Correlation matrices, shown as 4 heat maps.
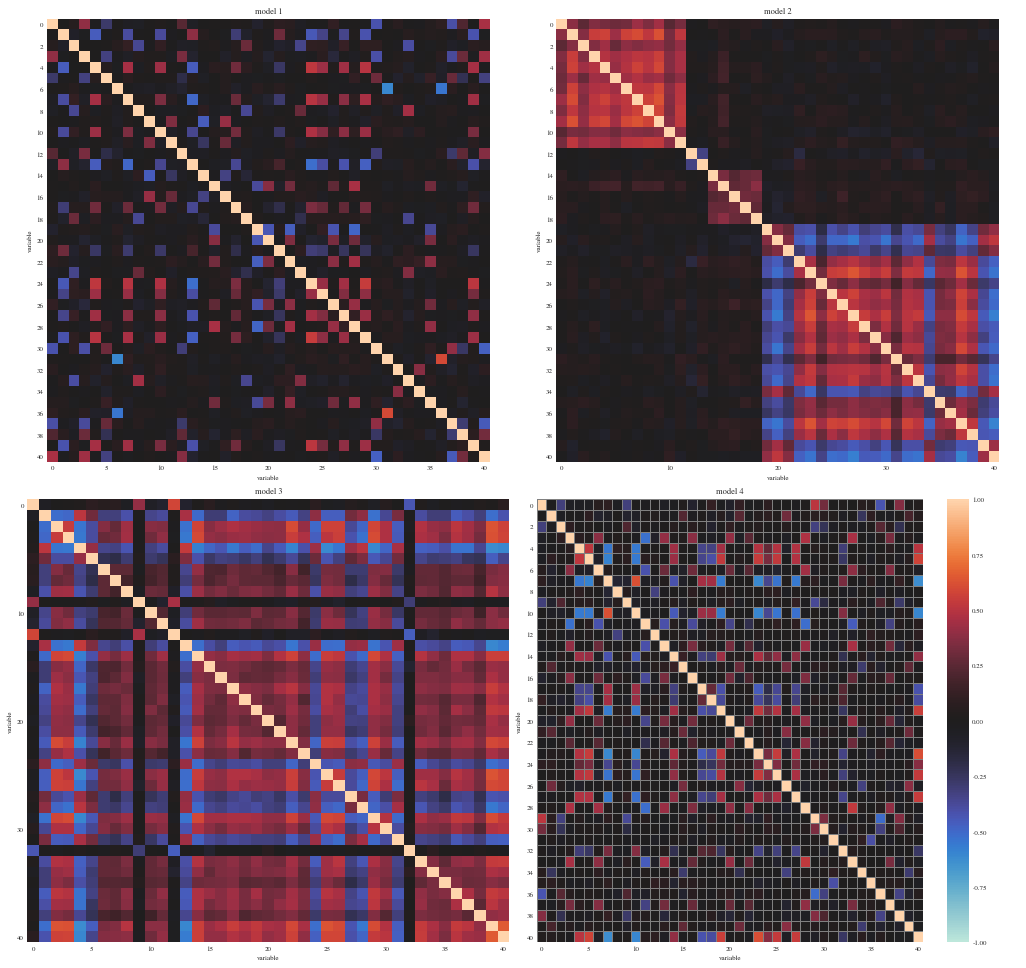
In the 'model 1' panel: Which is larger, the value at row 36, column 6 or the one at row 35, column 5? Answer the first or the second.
the second
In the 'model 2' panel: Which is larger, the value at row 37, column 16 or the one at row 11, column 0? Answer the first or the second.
the second
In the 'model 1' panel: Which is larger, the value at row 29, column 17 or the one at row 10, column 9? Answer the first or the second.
the first
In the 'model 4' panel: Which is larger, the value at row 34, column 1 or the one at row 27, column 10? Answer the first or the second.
the first
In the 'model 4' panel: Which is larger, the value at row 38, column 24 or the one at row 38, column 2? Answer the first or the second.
the first
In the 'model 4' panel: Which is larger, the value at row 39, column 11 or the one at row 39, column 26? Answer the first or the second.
the second
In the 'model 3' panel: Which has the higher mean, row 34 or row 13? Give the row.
34
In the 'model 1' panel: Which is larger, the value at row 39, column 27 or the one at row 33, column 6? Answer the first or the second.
the first
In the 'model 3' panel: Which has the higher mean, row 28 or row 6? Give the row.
6
